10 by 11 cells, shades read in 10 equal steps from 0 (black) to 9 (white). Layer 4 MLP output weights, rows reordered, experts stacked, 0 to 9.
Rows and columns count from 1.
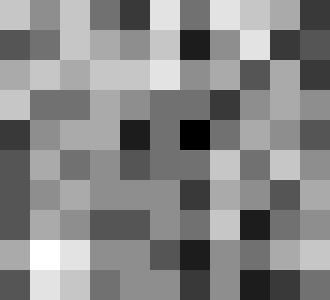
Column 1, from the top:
7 3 6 7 2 3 3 3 6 3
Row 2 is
3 4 7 6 5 7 1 5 8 2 3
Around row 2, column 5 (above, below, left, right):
2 7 6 7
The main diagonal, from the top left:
7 4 6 6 1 4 2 7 4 2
